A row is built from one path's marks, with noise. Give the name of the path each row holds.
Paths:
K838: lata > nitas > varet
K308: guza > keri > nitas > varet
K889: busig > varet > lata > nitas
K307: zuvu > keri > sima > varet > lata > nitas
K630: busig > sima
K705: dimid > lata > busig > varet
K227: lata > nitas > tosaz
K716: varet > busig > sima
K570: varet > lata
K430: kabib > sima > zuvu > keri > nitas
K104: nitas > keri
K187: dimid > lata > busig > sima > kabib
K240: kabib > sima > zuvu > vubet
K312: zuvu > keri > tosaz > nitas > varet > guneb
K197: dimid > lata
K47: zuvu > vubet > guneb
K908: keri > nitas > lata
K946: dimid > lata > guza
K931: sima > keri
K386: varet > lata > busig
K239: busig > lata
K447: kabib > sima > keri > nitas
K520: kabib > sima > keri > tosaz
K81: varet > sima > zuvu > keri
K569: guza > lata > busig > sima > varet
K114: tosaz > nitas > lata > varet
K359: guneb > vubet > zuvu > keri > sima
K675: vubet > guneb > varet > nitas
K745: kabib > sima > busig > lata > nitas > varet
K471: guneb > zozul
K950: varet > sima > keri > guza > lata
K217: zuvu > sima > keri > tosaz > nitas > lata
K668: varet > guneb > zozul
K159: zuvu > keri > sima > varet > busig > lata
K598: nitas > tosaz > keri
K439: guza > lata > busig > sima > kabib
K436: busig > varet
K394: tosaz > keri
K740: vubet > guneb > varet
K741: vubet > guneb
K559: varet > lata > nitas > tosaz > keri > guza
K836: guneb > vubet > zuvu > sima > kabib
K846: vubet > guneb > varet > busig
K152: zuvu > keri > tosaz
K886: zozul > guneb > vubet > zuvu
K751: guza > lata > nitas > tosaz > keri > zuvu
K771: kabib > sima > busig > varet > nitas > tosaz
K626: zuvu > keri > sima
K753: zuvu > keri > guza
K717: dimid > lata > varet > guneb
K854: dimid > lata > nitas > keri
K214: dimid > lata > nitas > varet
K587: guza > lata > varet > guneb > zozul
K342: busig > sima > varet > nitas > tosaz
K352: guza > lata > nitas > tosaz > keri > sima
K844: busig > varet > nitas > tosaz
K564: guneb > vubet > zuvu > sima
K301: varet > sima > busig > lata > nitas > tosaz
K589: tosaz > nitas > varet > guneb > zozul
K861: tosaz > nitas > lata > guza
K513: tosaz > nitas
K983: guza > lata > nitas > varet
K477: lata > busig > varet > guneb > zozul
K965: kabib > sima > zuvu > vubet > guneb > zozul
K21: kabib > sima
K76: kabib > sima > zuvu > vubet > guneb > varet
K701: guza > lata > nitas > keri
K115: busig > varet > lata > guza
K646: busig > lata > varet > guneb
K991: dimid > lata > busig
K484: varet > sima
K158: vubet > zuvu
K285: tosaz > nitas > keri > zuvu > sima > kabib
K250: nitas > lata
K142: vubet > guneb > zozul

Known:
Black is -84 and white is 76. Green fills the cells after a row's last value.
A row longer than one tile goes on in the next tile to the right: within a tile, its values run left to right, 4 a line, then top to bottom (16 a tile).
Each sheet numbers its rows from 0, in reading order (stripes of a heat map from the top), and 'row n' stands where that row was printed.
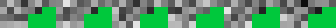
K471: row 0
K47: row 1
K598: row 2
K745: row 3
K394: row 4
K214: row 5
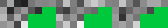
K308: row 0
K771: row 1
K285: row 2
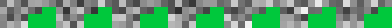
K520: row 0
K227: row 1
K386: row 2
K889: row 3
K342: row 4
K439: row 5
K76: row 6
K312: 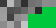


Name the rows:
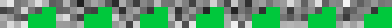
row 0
K630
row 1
K705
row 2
K114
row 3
K513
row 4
K675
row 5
K965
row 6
K359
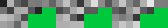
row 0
K570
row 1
K187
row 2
K21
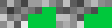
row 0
K844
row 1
K436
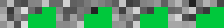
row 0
K352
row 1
K81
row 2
K950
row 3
K991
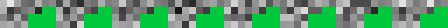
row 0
K158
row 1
K559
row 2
K430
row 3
K983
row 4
K142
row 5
K115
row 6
K753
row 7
K240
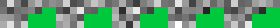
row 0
K846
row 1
K569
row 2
K861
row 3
K741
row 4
K484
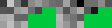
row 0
K646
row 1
K854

